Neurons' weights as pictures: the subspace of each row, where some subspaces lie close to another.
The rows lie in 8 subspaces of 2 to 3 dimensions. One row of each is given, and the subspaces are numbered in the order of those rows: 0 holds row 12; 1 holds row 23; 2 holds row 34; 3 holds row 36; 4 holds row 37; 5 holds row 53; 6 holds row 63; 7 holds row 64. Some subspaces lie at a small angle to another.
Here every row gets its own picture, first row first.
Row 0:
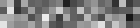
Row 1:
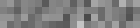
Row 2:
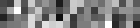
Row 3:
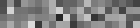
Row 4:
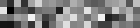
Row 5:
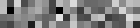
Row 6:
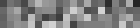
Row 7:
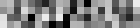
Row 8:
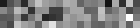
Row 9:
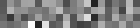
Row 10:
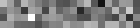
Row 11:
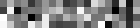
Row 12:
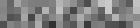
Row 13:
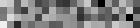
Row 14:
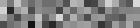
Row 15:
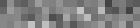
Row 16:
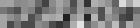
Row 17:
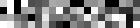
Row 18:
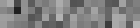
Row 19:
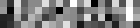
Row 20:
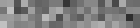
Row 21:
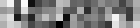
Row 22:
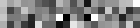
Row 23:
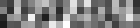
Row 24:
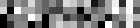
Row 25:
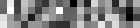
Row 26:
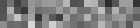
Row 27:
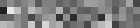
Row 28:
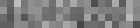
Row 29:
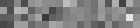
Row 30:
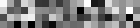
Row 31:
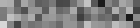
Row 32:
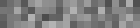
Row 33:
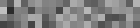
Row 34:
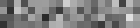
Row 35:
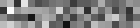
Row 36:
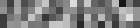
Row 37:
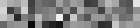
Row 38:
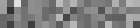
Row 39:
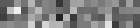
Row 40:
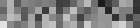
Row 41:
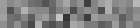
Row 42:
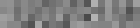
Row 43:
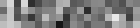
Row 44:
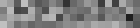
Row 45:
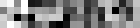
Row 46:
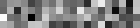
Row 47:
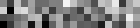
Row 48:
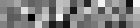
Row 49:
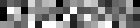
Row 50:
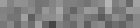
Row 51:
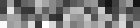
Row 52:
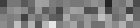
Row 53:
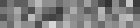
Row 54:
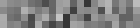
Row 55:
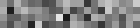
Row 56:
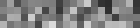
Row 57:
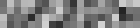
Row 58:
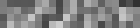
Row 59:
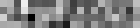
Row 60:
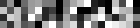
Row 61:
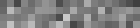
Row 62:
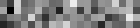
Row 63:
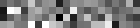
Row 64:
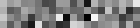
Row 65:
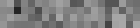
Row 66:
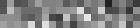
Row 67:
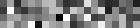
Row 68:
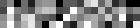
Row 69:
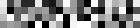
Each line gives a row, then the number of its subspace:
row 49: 6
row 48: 2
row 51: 5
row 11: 5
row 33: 4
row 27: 4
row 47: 5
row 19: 7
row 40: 0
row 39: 6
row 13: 0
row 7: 1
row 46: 5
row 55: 1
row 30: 0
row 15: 2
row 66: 2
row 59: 6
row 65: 6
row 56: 0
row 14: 4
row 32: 2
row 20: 2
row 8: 5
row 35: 6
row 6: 2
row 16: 3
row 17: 6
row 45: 4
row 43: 4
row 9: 7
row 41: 1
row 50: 0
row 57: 3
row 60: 0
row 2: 6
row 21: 4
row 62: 1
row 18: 6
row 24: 5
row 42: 7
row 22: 7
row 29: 5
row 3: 7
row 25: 7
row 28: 3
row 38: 3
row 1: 3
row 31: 0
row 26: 4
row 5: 7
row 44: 2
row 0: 2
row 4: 4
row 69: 7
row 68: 3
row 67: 1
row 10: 5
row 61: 3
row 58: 3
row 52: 0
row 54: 1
